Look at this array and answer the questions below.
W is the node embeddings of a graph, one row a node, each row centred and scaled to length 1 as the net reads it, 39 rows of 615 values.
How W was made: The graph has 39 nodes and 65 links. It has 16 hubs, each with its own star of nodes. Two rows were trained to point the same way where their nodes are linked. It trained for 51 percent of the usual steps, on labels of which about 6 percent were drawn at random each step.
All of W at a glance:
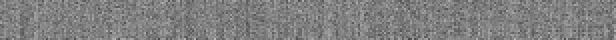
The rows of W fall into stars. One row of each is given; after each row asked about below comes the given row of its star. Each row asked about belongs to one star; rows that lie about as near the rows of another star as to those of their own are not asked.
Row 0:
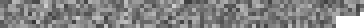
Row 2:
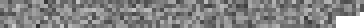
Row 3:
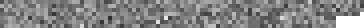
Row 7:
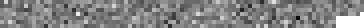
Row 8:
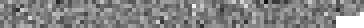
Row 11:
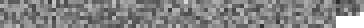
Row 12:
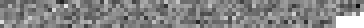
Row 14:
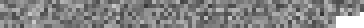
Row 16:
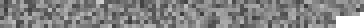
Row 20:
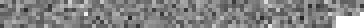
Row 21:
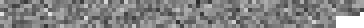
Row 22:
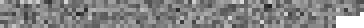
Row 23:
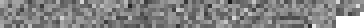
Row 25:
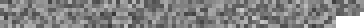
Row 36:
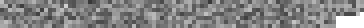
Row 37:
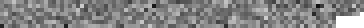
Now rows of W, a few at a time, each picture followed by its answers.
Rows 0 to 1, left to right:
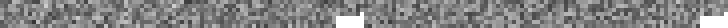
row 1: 7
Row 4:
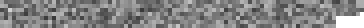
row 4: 21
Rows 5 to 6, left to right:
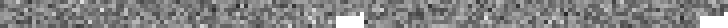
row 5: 7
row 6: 0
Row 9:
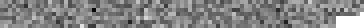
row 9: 36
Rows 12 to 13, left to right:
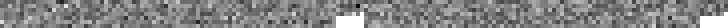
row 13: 3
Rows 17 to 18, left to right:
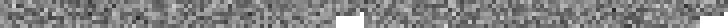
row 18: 25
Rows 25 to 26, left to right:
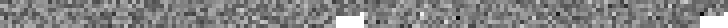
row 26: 14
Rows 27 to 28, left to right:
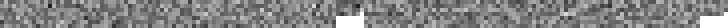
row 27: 11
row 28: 22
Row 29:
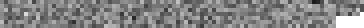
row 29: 12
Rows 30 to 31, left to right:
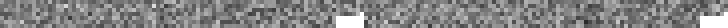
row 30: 20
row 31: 8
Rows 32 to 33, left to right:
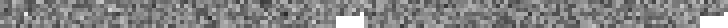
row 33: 23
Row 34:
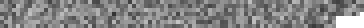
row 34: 14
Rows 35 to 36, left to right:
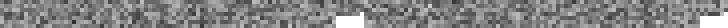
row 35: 12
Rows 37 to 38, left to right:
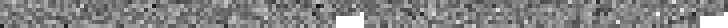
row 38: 16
